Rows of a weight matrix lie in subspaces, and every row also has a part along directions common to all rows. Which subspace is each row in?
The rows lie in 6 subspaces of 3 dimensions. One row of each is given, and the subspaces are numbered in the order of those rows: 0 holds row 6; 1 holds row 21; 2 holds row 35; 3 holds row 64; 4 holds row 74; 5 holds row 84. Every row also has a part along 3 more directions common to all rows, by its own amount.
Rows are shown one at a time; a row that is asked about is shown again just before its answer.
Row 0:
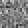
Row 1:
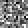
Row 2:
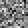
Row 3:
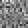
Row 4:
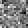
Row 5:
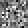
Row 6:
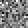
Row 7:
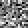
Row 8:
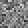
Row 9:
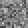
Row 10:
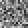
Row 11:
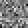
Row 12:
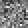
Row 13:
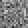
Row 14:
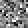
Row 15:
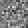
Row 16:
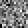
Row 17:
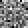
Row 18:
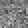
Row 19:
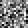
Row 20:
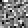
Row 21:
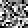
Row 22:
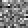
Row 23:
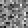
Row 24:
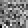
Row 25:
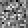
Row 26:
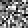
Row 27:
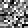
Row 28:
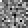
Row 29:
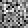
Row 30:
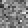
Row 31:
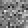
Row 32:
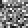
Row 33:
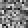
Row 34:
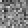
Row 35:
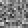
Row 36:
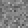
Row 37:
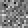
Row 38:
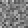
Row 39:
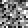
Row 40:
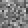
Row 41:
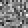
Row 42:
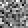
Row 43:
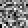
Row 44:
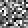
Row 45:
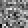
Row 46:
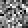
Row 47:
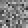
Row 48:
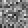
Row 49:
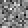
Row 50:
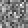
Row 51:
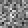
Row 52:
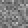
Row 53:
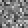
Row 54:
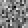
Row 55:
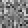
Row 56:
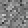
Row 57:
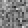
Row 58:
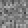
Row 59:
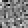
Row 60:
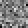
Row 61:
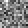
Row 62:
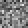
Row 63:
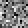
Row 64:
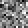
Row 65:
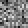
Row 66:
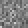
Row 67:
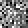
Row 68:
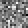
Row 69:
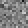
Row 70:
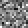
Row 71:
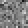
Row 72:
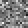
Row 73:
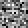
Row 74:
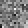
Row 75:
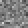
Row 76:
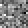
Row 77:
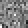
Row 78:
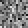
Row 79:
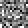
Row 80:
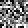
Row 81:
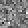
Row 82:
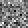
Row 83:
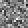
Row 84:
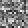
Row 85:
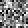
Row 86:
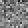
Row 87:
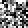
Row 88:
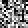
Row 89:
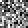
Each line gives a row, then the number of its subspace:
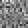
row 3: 4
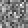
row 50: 5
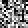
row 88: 2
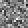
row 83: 5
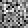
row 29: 2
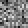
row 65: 2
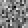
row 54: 0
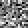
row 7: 5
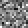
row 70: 3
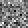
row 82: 1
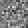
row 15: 0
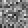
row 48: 1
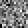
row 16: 2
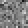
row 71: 3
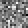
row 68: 0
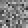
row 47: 1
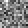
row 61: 2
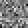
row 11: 1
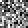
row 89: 1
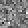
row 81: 5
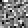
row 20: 1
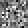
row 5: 0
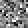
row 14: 5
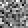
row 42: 0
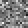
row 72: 0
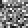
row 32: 1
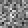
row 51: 4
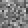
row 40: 5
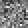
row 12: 3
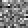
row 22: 1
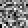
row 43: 0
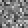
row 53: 5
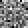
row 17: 3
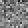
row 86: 3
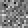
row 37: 2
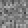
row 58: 4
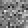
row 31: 0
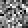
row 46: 4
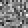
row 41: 2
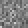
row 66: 4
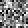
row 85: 4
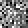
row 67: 4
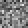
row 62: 0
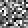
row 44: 5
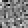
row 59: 1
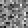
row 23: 3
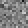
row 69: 3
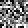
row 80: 4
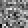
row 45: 0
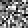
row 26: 0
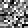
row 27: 2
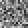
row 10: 2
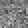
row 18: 5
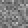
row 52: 2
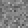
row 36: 1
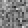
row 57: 0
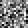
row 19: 4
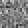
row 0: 4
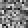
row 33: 5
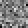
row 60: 1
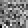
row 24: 1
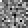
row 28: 3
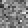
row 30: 3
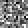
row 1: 1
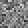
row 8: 2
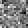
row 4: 3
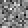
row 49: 3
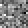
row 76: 3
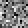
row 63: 1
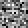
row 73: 5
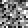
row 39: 3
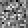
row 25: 0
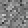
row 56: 2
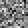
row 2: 5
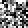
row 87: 3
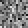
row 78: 0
